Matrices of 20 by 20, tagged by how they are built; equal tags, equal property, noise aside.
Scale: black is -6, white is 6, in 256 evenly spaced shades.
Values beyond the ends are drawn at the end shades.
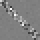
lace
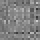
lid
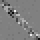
lace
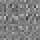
lid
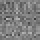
lid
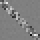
lace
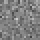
lid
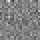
lid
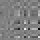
lid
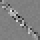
lace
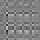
lid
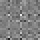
lid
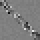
lace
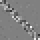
lace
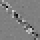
lace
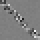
lace
